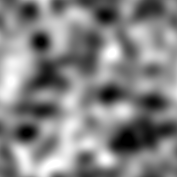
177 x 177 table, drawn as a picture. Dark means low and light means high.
No single row or column stands out from its neighbours. The texture varies smoothly and slowly. Neither half mirrors the other. The ninth with the lowest average is the bottom right. There are no lone odd cells.
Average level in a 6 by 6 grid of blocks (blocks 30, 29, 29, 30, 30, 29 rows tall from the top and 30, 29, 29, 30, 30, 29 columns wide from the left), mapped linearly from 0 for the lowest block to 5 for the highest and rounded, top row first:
233122
422334
512333
324222
235301
343322
